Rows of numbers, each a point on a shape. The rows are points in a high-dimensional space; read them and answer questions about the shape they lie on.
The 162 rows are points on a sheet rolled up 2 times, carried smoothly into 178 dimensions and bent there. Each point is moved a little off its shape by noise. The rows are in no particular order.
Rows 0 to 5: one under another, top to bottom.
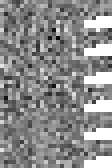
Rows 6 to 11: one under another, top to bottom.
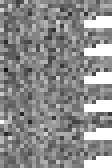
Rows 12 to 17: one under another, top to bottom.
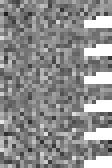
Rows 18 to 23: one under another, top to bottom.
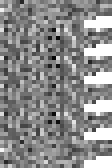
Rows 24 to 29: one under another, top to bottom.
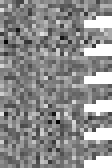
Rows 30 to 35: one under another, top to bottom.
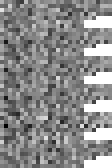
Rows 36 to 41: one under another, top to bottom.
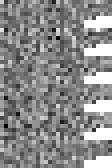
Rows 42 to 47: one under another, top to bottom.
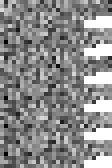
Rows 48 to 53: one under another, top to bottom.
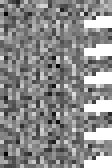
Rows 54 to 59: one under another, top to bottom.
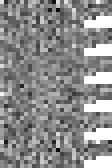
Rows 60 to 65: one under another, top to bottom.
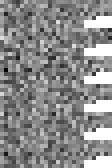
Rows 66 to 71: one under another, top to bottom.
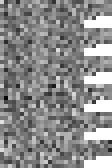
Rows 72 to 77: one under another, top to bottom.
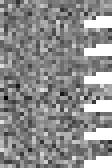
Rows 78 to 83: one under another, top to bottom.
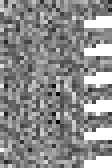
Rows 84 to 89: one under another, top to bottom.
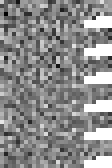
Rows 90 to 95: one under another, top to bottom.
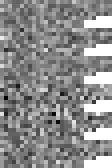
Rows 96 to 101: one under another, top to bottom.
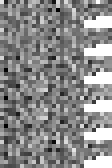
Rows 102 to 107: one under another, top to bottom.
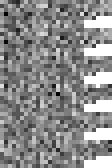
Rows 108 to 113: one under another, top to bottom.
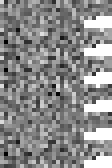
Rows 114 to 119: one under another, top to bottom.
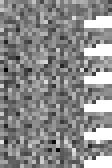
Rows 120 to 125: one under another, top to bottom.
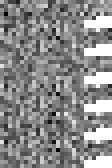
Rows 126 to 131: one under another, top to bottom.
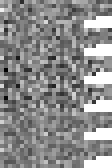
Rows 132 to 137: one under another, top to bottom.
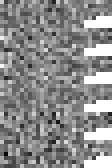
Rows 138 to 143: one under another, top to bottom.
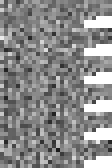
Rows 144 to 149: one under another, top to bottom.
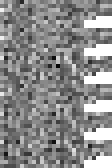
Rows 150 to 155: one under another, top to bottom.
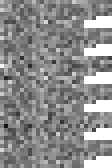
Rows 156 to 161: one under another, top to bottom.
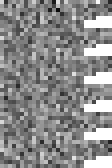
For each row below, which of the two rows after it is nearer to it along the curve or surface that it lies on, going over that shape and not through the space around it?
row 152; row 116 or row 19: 19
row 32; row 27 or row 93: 27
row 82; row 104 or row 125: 125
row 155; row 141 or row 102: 141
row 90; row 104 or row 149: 104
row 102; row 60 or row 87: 60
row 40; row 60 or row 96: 96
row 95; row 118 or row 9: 118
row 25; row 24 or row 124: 124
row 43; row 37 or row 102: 102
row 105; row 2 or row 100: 2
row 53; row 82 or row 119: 119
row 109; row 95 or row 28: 28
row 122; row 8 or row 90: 8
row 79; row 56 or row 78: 56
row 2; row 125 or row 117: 125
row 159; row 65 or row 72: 72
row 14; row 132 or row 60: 132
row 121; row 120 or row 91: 91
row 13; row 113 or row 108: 108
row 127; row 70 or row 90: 90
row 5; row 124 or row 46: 124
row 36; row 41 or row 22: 41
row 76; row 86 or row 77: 77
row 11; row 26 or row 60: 26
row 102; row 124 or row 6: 124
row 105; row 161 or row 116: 161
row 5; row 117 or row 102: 117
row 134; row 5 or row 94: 5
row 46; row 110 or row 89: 110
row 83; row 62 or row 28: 28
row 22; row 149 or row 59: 149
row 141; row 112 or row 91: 112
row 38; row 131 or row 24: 24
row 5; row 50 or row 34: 50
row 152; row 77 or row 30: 77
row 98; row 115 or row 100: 100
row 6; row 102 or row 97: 97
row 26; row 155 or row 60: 155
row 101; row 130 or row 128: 128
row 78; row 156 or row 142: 156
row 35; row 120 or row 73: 73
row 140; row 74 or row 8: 8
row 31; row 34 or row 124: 124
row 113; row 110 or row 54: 110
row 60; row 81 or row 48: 81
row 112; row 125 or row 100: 125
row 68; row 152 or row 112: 152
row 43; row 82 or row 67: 82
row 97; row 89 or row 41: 41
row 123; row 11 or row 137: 137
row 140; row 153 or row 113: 153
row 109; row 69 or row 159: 69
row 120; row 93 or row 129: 93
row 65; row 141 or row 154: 154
